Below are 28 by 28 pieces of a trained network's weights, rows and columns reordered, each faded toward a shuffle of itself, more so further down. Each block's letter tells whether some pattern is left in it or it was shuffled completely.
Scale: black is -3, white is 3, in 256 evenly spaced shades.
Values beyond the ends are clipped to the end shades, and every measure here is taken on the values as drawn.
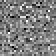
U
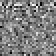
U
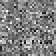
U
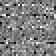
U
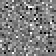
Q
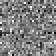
U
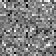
U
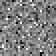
Q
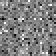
U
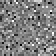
Q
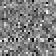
U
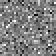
Q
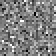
Q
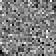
Q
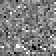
U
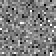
Q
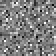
Q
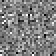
U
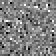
Q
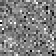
Q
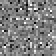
U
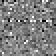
U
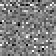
U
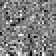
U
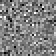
U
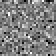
U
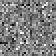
U
